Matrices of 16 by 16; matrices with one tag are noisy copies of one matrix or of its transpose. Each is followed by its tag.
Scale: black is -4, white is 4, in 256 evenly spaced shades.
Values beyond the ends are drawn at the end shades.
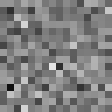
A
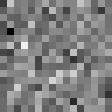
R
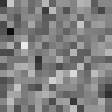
R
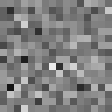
A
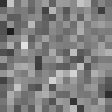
R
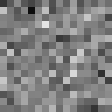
R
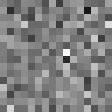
A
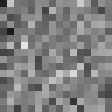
R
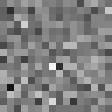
A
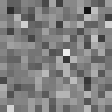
A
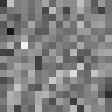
R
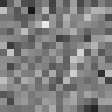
R
